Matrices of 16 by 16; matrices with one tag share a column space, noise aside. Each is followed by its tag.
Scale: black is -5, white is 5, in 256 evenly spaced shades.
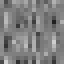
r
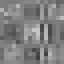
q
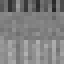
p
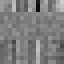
p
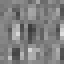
q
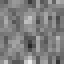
r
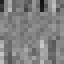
p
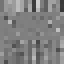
p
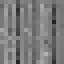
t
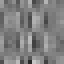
r
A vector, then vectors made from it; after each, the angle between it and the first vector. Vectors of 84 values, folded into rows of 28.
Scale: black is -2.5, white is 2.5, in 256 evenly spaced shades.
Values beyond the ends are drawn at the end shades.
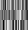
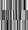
partly opposed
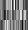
partly aligned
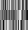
nearly parallel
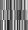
nearly opposite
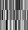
orthogonal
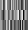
orthogonal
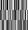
orthogonal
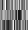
partly opposed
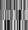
nearly opposite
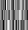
nearly parallel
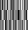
orthogonal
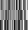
partly opposed
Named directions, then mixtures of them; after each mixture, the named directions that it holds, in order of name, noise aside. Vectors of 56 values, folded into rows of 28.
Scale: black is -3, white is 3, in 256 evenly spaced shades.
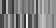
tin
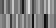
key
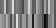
key, tin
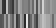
tin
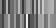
key, tin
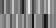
key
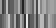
key, tin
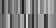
key, tin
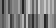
key, tin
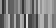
key, tin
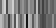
tin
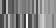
tin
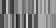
tin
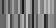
key, tin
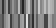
key, tin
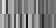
tin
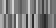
key, tin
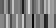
key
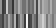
tin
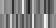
key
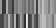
tin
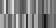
key, tin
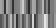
key, tin
